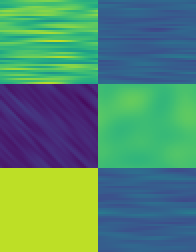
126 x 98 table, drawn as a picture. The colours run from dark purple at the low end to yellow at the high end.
The table splits into 3 rows of 2 panels. Panel 1,1: high, streaked across. Panel 1,2: low, streaked across, faint in contrast. Panel 2,1: very low, slanting down to the right, faint in contrast. Panel 2,2: high, smooth, faint in contrast. Panel 3,1: very high, flat. Panel 3,2: low, streaked across, faint in contrast.
